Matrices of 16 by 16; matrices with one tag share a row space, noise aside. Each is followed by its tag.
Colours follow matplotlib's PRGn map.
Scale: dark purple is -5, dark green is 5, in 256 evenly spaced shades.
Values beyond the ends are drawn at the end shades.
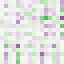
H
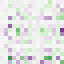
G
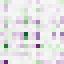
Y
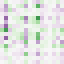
Y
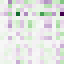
G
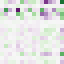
H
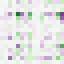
G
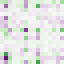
Y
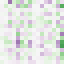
G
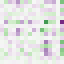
H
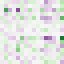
H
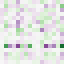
H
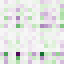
H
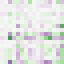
G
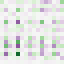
H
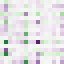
Y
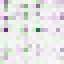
Y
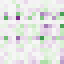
H
